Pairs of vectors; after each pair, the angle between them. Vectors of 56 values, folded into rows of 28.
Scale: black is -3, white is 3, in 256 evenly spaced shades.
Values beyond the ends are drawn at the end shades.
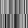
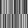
partly aligned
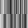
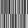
orthogonal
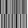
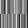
nearly opposite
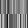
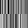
partly aligned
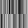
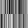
nearly parallel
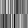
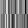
orthogonal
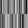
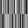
nearly parallel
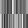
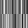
partly opposed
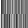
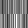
orthogonal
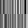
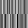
partly aligned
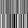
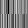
orthogonal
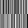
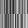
partly opposed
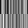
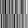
orthogonal
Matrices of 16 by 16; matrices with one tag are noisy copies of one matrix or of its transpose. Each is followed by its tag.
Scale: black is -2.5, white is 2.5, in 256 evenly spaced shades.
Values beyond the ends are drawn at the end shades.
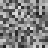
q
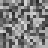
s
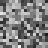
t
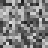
t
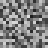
q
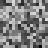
t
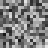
s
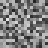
q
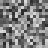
s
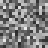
q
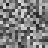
q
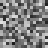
q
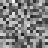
q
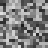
t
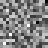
q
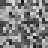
t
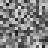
q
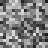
t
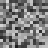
s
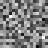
q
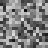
t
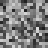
t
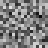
q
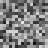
s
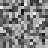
s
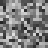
t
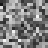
t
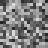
t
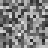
s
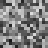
t
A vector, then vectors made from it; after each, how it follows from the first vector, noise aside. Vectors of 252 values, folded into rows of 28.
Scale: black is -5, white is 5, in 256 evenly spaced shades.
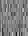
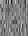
reversed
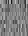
reversed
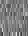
sign-scrambled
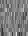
sign-scrambled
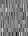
sign-scrambled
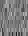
sign-scrambled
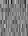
reversed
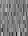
sign-scrambled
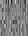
reversed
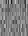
reversed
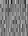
reversed
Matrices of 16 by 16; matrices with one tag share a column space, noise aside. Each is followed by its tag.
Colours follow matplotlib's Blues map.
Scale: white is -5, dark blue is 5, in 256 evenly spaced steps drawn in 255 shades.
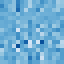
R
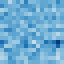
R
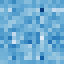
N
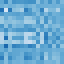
N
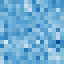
R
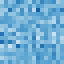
N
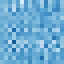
R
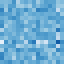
R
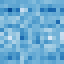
N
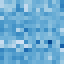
R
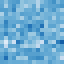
R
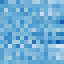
N
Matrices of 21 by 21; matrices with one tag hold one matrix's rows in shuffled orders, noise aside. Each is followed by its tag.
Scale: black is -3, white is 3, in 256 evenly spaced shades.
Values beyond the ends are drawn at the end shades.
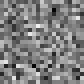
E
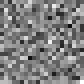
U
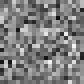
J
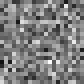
J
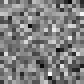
U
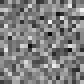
U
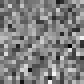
U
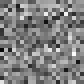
J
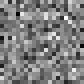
J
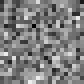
E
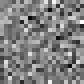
U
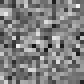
E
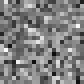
E
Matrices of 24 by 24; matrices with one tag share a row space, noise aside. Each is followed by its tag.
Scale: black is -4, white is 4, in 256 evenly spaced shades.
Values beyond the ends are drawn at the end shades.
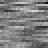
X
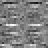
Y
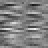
Y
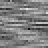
X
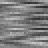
X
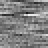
X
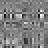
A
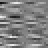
Y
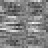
Y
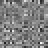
A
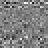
A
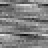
X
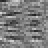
Y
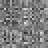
A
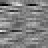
Y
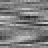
X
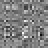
A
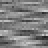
X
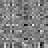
A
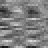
Y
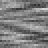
X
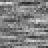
X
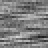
X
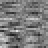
Y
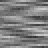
X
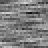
X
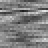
X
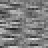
Y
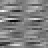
Y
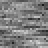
X
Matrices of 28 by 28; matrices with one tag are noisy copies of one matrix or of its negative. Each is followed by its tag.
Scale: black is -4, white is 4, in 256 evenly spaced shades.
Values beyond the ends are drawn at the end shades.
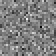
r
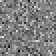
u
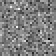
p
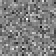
r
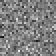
u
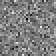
r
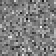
r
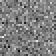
u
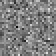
p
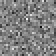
r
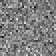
u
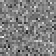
u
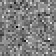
p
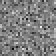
r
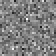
r
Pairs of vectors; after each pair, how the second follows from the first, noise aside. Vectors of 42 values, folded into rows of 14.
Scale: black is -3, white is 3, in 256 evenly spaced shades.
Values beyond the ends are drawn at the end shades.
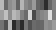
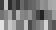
wrapped around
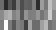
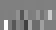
partly zeroed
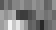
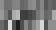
sign-scrambled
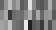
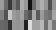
negated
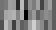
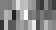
sign-scrambled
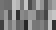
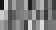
reversed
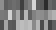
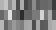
wrapped around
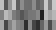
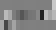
partly zeroed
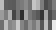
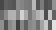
sign-scrambled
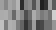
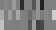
partly zeroed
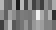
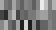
wrapped around
